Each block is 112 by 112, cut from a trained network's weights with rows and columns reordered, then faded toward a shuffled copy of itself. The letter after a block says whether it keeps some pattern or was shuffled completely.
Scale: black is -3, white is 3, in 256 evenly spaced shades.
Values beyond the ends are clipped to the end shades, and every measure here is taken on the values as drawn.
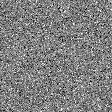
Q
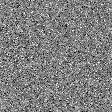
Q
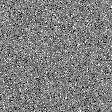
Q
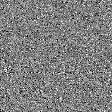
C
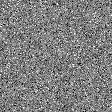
Q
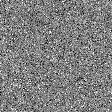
Q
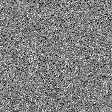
Q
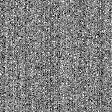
C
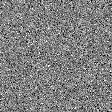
C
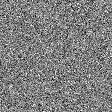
Q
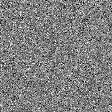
C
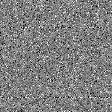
C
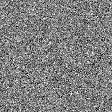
C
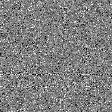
C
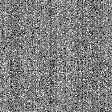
C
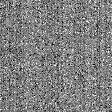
C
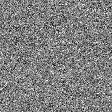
C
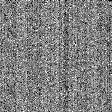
C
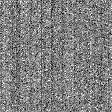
C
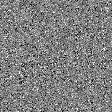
C
